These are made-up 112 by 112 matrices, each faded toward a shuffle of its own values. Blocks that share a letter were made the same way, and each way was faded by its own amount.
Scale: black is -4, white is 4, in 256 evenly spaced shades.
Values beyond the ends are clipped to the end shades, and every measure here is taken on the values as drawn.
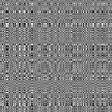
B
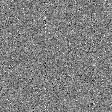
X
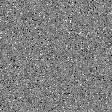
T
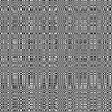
B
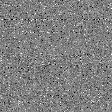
T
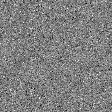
X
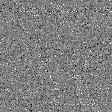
T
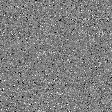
T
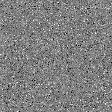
T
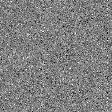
X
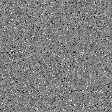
T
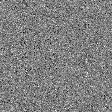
X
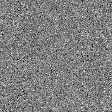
X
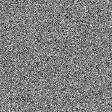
X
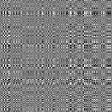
B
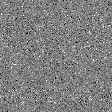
T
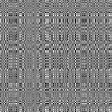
B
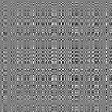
B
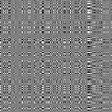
B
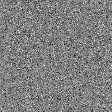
X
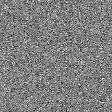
X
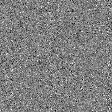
X
